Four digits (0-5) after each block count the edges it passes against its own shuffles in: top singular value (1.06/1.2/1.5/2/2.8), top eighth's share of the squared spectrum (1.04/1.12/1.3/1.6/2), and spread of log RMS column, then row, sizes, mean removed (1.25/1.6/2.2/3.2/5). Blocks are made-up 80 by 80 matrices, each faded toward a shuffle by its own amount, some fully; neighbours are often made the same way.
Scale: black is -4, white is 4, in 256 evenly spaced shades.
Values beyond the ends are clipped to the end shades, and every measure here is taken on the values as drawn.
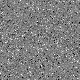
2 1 0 0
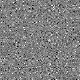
4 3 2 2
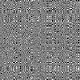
5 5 3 3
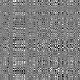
5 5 4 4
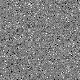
3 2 1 0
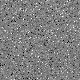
2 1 0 0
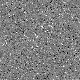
0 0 0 0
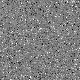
0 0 0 0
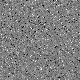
0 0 0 0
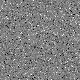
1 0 0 0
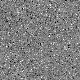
0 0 0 0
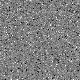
2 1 0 0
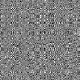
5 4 3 3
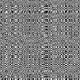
5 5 4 4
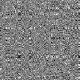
4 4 2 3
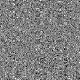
3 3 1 1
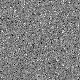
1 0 0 0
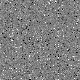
2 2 1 0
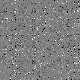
3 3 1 1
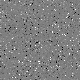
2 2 1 0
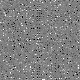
3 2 1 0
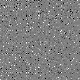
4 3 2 1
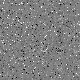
2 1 0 0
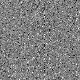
2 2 2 0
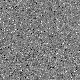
0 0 0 0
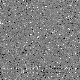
3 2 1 1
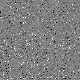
3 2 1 1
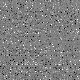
3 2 1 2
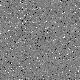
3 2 1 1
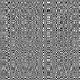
5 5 4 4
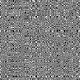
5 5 3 3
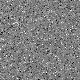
1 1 0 0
